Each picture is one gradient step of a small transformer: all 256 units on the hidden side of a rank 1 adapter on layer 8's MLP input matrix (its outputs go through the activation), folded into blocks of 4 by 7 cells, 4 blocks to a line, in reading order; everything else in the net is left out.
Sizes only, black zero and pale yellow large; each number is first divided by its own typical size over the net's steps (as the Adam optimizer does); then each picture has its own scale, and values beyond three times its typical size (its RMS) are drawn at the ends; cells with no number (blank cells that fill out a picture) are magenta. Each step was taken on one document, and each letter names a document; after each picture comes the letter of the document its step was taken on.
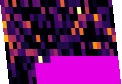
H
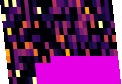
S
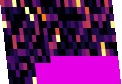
S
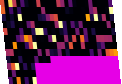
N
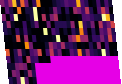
S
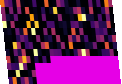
S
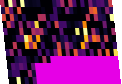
N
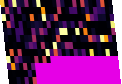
N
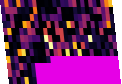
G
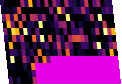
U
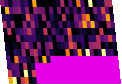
G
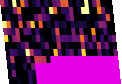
H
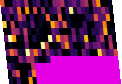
H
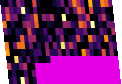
G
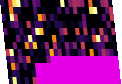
N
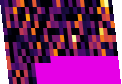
G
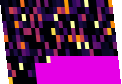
U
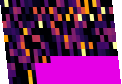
U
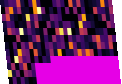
G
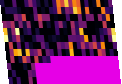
U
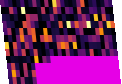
G
